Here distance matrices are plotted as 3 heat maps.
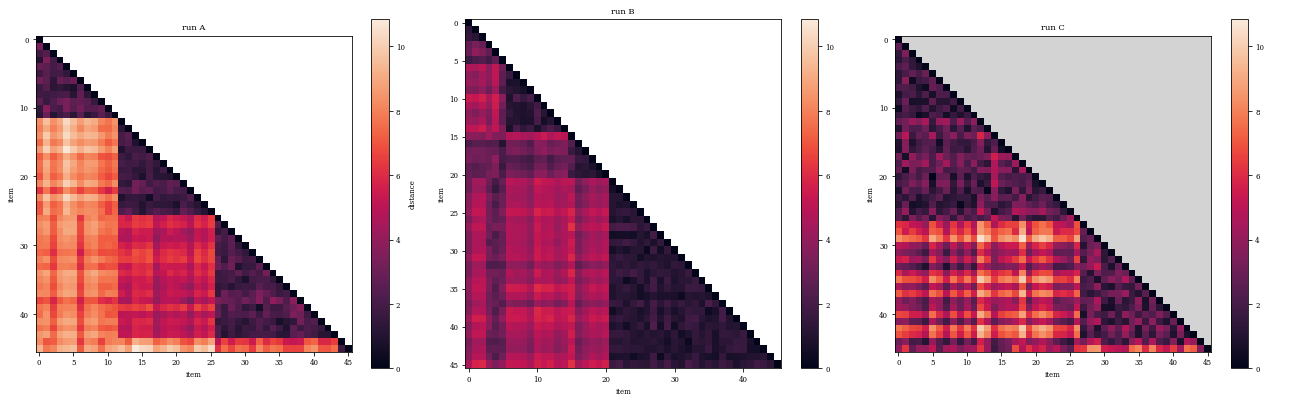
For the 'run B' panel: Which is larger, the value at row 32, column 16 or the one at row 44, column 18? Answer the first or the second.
the second
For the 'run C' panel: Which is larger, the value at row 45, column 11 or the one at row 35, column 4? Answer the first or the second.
the second
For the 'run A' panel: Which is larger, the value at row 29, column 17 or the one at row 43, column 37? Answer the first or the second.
the first
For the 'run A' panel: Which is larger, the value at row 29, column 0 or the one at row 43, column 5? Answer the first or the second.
the second
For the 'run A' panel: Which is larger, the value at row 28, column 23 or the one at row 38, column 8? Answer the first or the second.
the second
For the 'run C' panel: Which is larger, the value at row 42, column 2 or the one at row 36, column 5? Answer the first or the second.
the first
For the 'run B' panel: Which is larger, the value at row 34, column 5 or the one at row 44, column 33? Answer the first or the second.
the first
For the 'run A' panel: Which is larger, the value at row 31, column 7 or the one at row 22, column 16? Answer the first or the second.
the first
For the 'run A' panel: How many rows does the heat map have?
46
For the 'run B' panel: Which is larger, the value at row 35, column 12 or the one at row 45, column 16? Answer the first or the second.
the first
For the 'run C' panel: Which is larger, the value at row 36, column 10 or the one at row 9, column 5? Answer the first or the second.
the first
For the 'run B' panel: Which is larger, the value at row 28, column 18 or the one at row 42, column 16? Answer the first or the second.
the first
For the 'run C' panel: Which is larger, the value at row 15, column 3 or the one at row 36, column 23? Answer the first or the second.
the second
